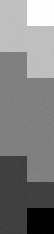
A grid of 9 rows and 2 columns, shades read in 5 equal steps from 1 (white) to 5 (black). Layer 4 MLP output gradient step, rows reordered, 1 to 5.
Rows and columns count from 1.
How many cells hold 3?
8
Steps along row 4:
same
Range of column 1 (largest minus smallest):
2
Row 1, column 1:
2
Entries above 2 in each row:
0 0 1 2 2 2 2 2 2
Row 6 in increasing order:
3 3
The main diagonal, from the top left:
2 2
